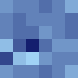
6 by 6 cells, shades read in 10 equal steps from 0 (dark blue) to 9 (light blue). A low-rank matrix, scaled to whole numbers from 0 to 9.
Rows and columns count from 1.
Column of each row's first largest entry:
6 1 4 1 3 6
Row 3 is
5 4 4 6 5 4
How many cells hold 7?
2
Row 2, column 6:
4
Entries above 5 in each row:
2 0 1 3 3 2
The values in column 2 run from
3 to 8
